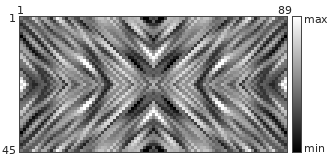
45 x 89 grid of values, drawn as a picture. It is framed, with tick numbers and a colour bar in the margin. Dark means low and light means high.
Mirror symmetry: left to right and top to bottom. Slope: none. Seam: none.
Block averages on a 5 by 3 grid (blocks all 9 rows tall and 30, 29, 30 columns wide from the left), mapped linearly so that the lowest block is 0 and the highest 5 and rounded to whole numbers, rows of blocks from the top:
222
222
050
222
222
